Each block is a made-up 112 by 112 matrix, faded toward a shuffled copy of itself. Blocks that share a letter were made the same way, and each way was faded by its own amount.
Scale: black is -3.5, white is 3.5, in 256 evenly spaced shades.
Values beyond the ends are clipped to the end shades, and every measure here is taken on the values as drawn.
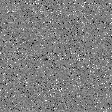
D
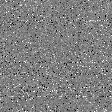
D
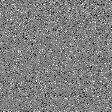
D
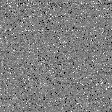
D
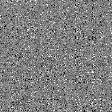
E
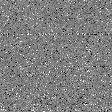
D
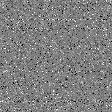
D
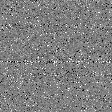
D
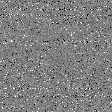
D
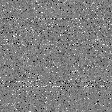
D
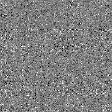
E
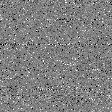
D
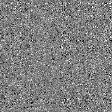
E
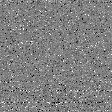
D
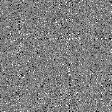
E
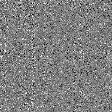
E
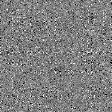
E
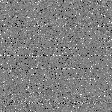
D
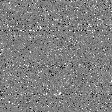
D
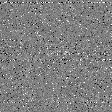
D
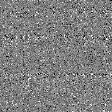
E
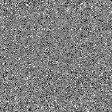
E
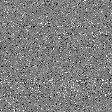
D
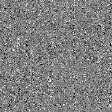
E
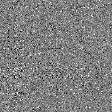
E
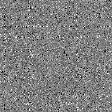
E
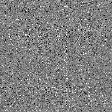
E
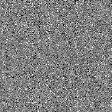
E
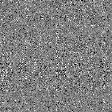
E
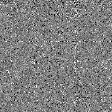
E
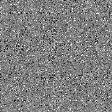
E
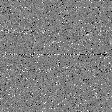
D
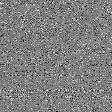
D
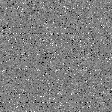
D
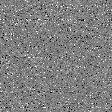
D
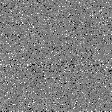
D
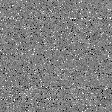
D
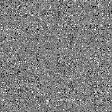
E
